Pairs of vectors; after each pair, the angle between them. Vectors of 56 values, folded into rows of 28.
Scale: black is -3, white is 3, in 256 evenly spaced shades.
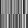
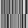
nearly opposite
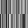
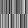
partly aligned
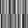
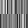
partly opposed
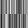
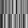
partly aligned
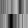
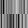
partly aligned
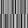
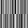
nearly parallel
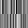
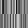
nearly parallel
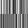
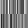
partly aligned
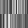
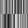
partly opposed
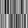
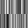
nearly opposite
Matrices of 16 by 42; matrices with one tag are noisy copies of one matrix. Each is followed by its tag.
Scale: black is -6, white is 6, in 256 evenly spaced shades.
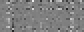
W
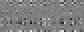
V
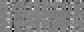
W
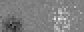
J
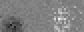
J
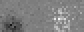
J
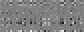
V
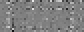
W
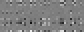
V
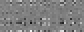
V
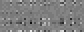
V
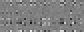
V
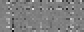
W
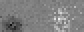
J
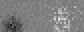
J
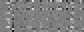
W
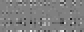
V
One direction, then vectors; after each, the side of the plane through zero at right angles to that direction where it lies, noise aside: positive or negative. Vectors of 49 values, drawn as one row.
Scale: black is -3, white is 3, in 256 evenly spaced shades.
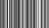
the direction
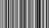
negative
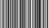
negative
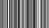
positive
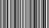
positive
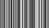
positive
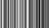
negative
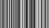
positive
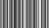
positive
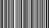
negative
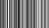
positive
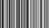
positive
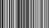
positive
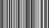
positive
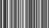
positive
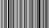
negative
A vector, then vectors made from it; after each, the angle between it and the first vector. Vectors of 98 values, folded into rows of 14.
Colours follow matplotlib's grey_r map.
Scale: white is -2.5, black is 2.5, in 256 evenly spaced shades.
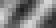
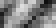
nearly opposite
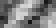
nearly opposite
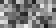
partly aligned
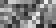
partly aligned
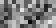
partly opposed
